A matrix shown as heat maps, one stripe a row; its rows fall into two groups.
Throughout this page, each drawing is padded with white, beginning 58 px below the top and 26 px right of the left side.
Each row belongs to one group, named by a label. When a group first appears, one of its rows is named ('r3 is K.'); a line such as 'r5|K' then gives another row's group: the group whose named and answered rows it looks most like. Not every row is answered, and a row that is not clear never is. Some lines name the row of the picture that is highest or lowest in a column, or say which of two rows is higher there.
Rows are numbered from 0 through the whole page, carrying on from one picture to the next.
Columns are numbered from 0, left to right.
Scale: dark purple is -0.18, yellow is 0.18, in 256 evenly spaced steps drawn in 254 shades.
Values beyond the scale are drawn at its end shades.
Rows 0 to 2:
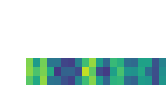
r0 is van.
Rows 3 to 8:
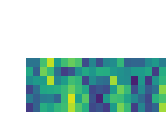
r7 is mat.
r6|mat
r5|mat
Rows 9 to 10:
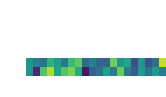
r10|mat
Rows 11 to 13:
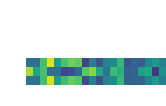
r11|mat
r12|van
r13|mat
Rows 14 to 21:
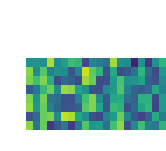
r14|mat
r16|van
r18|van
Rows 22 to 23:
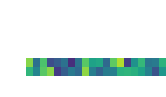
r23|van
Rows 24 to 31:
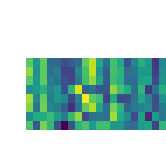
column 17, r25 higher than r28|Yes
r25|van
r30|mat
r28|van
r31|van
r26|van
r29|van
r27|mat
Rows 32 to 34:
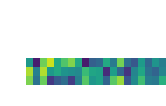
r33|van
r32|mat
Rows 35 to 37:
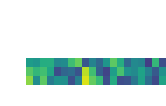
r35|mat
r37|van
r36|van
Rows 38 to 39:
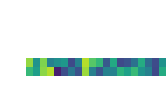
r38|van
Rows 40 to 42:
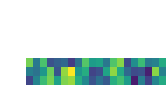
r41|mat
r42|mat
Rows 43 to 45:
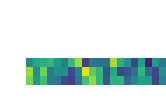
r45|van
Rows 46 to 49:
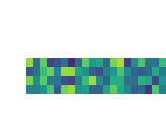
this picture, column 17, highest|48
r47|mat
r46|van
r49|mat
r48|van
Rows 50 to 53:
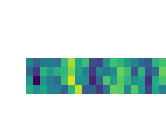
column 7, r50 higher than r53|No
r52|mat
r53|mat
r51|mat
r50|mat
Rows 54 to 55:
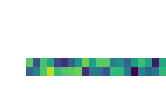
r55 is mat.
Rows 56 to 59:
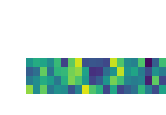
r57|mat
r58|mat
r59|van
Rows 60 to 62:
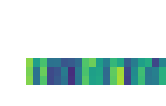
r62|van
